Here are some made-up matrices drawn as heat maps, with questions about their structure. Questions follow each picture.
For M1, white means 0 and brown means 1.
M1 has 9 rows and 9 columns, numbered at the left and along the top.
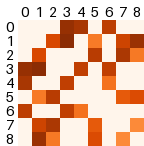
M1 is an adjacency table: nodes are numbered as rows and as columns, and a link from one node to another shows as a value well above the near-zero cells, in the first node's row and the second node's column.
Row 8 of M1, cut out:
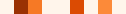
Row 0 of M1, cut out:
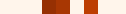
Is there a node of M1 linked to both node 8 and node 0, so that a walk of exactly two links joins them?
no
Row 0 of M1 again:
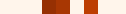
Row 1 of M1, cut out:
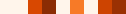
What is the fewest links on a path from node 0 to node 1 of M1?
2
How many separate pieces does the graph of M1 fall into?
1
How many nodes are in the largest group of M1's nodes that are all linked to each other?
5
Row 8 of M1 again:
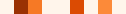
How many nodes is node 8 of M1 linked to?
4
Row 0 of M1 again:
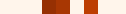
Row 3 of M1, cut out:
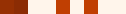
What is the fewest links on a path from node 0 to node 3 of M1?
1
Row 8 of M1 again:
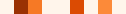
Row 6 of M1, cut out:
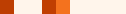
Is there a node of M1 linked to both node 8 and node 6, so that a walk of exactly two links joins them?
no
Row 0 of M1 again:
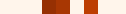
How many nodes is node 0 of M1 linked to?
3
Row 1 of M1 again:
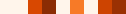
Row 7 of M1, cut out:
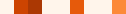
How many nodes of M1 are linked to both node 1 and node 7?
3
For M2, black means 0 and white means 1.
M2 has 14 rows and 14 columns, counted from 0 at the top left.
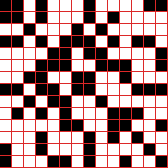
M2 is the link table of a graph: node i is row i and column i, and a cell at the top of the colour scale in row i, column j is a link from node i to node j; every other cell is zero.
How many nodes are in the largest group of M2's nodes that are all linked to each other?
6
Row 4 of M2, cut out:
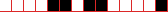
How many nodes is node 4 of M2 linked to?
9
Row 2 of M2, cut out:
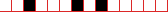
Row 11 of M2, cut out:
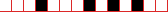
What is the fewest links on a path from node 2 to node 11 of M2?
1
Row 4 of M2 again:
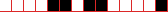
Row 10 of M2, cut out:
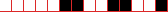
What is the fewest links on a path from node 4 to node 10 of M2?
1
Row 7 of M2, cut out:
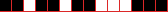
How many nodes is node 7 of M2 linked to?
5
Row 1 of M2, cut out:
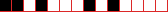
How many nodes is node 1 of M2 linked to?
9
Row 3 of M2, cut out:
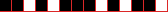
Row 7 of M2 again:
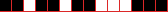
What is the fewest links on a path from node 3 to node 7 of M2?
2
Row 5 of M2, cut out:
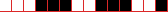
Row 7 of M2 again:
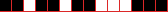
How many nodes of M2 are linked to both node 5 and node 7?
1
